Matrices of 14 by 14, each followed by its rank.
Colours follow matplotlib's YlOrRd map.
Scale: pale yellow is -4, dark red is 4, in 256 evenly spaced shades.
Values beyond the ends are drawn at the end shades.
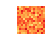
full rank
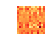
three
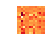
two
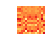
three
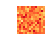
full rank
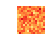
full rank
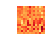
three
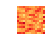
three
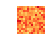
full rank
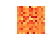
three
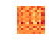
two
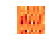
two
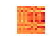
two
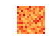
full rank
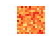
full rank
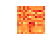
three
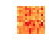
three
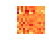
three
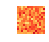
full rank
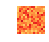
full rank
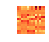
two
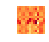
two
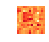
three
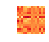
two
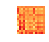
two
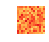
full rank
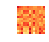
two
